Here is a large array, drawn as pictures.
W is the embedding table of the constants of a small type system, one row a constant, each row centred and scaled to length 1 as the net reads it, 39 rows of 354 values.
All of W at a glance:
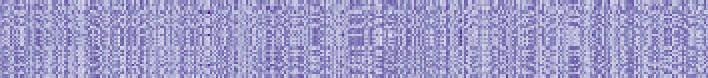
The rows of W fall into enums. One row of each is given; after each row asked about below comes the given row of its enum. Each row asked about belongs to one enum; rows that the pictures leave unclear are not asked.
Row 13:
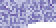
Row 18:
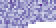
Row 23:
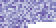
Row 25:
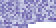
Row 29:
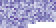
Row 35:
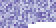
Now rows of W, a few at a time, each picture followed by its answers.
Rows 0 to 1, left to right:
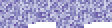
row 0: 35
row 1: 35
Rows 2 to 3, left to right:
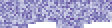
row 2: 25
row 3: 29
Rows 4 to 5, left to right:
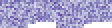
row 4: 29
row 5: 13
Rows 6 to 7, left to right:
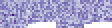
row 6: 13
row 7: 25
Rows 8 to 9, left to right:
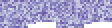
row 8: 23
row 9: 25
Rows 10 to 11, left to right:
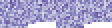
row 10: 18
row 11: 35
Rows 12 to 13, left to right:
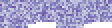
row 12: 23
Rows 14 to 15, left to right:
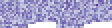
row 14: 25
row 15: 18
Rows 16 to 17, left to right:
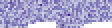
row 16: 18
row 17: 13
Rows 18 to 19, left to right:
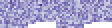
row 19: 25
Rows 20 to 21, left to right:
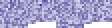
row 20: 18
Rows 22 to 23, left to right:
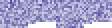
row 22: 18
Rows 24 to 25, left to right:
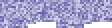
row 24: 23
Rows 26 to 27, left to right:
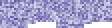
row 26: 29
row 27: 25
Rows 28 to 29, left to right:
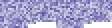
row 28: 23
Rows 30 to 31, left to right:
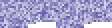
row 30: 23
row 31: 35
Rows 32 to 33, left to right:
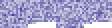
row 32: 13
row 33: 23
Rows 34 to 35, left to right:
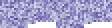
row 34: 29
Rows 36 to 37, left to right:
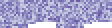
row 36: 25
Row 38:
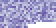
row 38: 23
